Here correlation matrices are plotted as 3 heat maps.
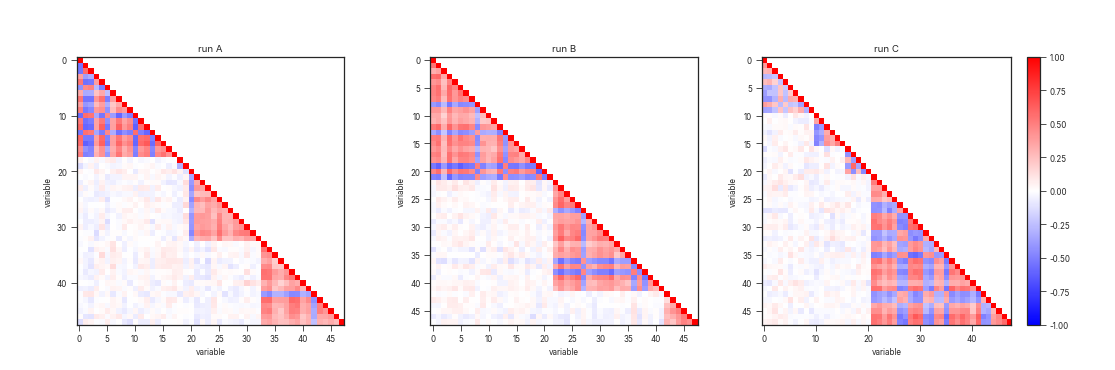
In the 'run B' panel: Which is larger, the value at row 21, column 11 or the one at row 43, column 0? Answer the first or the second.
the second
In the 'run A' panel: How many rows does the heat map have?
48
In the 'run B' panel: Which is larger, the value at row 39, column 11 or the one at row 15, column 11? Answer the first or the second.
the second
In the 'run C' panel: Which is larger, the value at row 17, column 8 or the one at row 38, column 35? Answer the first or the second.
the first
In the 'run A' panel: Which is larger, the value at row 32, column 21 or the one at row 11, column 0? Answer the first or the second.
the second
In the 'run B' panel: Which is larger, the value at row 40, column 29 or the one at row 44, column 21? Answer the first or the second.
the first
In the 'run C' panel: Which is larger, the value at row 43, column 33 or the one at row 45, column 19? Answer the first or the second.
the second
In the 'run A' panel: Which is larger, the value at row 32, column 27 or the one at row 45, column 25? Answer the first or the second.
the first
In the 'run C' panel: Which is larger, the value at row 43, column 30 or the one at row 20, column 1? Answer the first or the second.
the second
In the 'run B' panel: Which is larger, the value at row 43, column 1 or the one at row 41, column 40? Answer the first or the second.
the second
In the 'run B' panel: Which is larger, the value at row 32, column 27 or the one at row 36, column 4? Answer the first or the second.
the second
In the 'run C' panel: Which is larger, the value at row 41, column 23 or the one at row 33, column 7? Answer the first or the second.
the first
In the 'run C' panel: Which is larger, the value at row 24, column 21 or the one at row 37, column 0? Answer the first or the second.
the first
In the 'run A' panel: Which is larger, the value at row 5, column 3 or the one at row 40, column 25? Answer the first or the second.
the second
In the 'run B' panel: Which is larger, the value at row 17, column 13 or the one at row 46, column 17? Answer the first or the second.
the second
